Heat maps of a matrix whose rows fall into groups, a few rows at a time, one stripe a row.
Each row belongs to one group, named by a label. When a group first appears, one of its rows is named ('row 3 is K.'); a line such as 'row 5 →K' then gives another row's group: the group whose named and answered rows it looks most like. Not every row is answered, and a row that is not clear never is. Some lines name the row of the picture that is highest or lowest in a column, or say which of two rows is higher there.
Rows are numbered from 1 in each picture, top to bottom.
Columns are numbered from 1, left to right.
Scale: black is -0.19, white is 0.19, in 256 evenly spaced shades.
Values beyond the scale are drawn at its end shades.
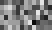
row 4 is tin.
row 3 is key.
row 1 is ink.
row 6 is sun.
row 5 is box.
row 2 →box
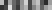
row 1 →tin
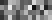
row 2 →box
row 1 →sun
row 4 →key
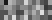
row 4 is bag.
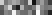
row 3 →bag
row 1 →box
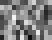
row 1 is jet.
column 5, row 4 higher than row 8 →Yes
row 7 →key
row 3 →bag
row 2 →box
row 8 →key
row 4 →bag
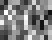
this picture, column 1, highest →5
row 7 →jet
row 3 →bag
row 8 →ink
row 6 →tin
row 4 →box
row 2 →key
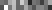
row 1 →tin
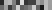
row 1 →key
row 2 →jet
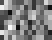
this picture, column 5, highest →3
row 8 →bag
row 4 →jet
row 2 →box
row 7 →box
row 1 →key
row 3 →jet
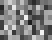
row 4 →tin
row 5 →key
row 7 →box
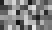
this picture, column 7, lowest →2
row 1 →bag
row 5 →ink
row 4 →box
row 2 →jet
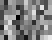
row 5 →key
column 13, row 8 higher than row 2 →Yes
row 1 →tin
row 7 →sun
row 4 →ink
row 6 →key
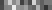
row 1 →sun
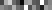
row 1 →ink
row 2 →tin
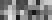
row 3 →box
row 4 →ink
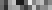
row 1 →ink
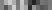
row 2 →tin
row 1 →box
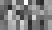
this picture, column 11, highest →3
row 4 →sun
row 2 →jet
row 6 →tin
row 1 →tin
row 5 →tin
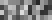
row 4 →key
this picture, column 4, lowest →4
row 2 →bag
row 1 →box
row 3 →tin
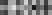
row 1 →ink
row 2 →box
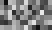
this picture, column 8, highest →5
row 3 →box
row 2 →tin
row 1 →tin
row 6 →box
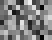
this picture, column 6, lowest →1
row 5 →key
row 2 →jet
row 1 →ink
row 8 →jet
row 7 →box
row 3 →key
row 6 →tin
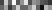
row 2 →jet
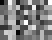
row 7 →ink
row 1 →ink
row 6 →jet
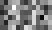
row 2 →bag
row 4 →jet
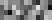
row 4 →jet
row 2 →bag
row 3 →jet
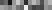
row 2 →tin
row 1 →jet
